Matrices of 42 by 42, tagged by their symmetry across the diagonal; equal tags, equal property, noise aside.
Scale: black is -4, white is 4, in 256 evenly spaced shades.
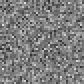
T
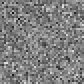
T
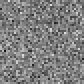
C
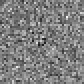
T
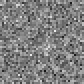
T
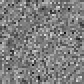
T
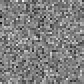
C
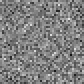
T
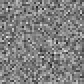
C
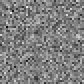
C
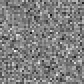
C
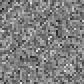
T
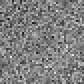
T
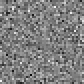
C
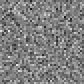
C
